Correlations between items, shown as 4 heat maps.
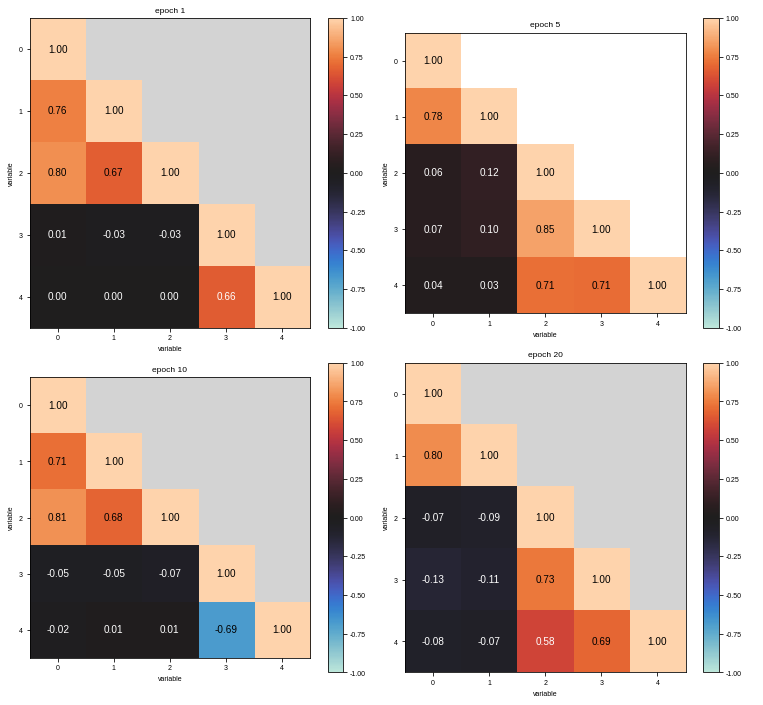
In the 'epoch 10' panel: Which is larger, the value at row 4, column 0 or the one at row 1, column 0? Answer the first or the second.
the second
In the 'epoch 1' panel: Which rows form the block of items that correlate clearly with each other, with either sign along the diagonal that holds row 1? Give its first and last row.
0 to 2
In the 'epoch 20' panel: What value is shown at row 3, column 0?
-0.13
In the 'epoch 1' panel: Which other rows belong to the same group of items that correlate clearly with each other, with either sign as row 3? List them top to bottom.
4
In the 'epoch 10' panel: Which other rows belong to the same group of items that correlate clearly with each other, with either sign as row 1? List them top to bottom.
0, 2
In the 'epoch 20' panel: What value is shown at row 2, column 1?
-0.09
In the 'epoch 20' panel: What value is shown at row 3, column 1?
-0.11
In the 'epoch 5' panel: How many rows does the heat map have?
5
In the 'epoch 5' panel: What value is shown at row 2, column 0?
0.06
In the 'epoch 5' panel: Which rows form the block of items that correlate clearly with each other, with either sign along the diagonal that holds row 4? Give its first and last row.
2 to 4
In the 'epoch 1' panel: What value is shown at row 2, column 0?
0.80
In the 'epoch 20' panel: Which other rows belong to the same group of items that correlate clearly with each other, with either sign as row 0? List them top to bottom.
1
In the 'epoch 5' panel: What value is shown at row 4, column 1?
0.03
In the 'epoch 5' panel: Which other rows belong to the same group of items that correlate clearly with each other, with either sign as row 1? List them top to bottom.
0
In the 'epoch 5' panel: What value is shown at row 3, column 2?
0.85
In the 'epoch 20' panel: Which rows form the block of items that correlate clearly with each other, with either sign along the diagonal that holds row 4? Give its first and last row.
2 to 4
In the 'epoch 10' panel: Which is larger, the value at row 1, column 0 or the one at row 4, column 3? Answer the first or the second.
the first
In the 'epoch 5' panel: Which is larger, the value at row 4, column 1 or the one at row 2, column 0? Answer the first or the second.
the second
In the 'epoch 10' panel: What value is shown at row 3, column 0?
-0.05
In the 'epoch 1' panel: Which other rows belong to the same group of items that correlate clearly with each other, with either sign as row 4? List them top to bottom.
3
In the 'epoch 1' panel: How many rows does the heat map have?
5
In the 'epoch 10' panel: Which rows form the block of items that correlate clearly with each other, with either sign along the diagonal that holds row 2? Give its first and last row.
0 to 2
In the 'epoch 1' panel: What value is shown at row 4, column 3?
0.66
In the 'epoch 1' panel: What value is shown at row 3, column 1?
-0.03
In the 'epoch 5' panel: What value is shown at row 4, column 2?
0.71
